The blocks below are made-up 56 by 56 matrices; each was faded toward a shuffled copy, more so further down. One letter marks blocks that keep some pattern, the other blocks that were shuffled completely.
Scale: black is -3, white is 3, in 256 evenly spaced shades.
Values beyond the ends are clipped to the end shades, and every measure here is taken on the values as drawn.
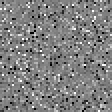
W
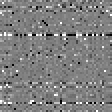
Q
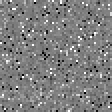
W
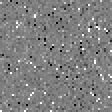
W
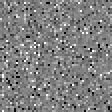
W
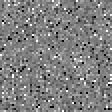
W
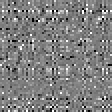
Q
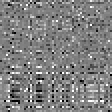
Q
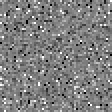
W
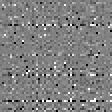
Q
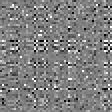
Q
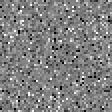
W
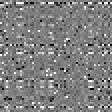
Q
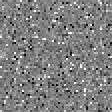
W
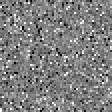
W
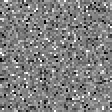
W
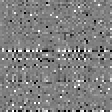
Q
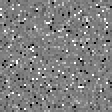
W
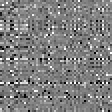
Q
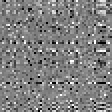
Q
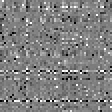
Q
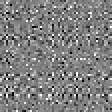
Q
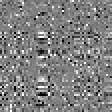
Q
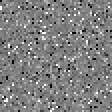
W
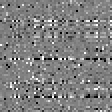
Q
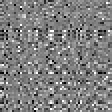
Q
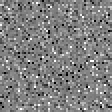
W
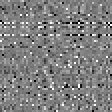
Q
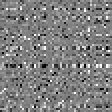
Q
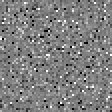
W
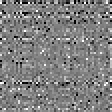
Q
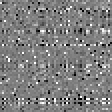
Q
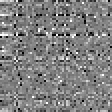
Q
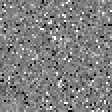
W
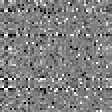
Q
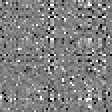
Q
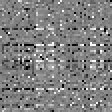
Q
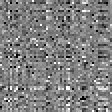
Q
